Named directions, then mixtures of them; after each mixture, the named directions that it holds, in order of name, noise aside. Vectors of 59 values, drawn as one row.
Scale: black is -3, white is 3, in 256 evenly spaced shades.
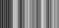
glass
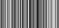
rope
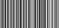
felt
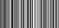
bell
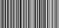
felt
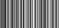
bell, felt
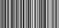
bell, felt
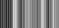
glass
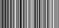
felt, glass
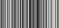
rope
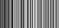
bell, glass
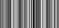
bell, glass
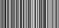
bell, felt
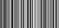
bell
